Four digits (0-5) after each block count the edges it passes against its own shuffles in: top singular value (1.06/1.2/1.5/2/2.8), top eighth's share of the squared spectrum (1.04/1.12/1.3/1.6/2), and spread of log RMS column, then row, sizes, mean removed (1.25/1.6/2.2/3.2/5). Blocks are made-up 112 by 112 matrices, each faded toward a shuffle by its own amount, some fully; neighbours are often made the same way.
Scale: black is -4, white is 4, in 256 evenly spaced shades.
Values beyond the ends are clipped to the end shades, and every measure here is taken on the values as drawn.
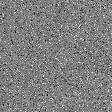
0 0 0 0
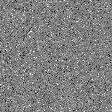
0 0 1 0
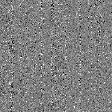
1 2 3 0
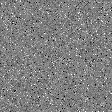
0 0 0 0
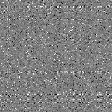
4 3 1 2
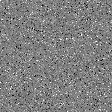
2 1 0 0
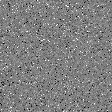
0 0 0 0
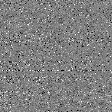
2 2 1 2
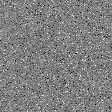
0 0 0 0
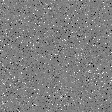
1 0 0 0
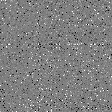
3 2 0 1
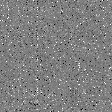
3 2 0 1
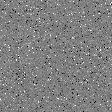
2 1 0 0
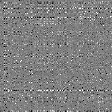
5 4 2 3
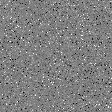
1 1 0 0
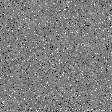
2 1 0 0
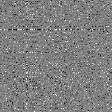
4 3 2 2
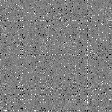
4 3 2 2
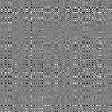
5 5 4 4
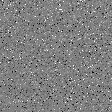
0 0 0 0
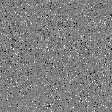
3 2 1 1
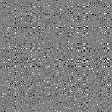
5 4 3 3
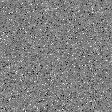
2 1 0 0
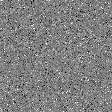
2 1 0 0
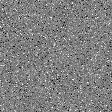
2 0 0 0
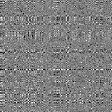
5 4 3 3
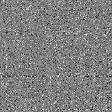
4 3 1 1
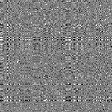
5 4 3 3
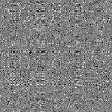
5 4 2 3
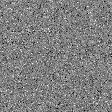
2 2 0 0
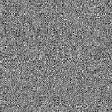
4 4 2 2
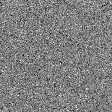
1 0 0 0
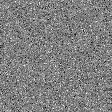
0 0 0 0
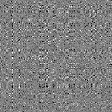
5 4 3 3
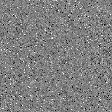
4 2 1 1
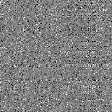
4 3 2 2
